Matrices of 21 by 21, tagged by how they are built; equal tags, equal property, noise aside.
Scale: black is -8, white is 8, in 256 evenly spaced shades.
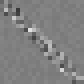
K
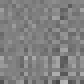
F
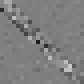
K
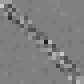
K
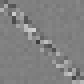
K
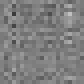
F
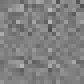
F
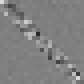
K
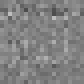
F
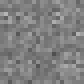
F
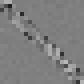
K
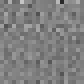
F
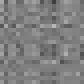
F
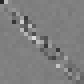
K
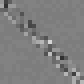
K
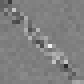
K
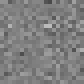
F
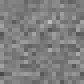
F
